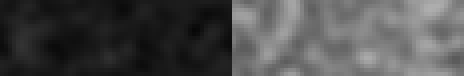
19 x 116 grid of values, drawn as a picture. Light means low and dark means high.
It is made of 1 by 2 panels. Panel 1,1: very high, blotchy, faint in contrast. Panel 1,2: middling, blotchy.
